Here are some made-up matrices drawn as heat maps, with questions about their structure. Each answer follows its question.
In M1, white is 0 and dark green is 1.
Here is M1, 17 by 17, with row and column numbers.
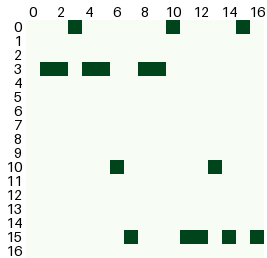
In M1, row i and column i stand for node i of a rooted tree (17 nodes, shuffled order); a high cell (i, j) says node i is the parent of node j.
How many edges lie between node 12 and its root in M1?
2
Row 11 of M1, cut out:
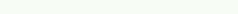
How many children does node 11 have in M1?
0
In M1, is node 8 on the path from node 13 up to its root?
no
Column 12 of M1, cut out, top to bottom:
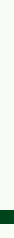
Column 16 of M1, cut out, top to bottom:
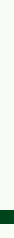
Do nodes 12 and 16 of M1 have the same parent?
yes
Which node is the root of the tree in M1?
0
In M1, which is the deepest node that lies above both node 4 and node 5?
3
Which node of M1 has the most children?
3
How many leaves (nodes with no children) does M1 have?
13
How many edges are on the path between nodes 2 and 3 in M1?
1
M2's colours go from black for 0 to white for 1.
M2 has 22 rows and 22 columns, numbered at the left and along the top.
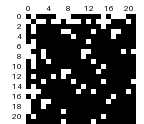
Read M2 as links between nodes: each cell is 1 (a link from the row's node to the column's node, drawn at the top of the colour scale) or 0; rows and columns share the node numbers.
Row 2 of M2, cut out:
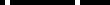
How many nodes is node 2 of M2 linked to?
2
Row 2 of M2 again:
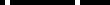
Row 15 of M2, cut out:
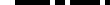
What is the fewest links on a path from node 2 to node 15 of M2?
1
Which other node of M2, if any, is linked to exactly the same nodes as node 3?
none
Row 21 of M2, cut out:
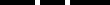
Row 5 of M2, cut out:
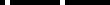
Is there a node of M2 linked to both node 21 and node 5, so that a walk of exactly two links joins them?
no
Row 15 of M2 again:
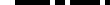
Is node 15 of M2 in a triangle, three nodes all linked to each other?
yes
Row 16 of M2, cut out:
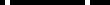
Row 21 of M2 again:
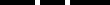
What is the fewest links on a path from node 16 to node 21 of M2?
4
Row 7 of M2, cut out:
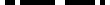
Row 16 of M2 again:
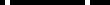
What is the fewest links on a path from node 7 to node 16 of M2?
3
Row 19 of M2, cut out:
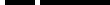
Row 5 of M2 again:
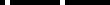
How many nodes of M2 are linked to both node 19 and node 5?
0
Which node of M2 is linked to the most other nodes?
node 1
